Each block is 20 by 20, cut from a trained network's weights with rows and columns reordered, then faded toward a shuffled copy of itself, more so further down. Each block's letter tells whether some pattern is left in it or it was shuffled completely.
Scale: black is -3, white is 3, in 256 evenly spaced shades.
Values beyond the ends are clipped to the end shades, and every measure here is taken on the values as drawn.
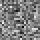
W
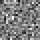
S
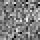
W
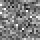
S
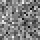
S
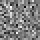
W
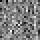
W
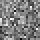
S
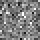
S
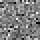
S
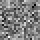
S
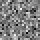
S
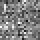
W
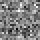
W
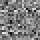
W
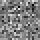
W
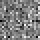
W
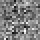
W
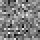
W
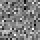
S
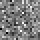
S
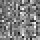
W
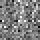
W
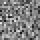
S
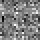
W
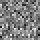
W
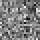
W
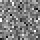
S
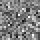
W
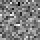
S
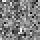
S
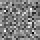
W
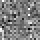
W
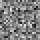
W
